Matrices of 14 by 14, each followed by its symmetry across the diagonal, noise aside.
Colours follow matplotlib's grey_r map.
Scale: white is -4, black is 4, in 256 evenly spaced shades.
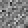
symmetric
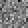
neither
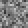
antisymmetric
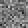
neither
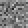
neither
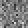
neither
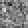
antisymmetric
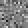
antisymmetric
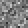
symmetric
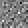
antisymmetric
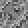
symmetric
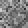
symmetric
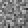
symmetric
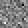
antisymmetric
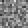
antisymmetric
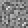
symmetric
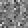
neither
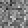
neither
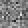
antisymmetric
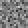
symmetric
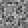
symmetric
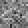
neither
